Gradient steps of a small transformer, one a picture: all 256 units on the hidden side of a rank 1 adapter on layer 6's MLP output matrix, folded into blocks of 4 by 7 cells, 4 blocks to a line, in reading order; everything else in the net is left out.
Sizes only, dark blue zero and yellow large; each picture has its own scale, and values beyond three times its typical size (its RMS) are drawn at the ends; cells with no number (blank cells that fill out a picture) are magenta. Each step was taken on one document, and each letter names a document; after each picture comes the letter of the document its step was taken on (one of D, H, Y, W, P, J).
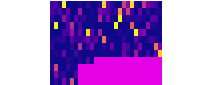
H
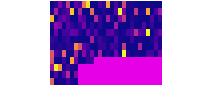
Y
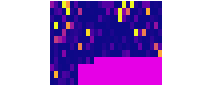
H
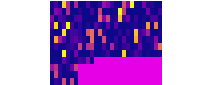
H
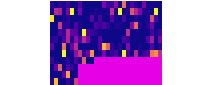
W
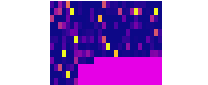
W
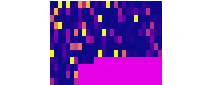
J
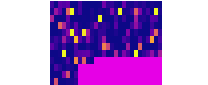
W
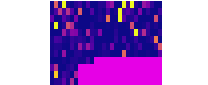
H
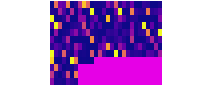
Y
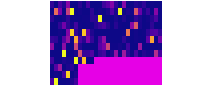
W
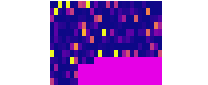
J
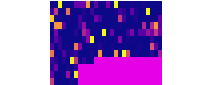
J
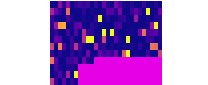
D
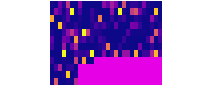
W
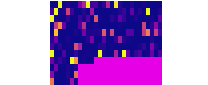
J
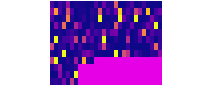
D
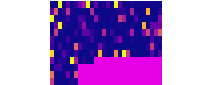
J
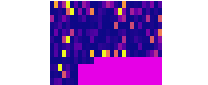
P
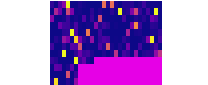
W
